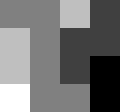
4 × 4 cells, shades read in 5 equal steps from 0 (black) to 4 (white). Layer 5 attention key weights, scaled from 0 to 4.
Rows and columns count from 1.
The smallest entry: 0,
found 2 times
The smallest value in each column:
2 2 1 0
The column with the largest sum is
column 1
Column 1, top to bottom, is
2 3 3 4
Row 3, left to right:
3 2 1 0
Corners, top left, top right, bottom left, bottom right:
2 1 4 0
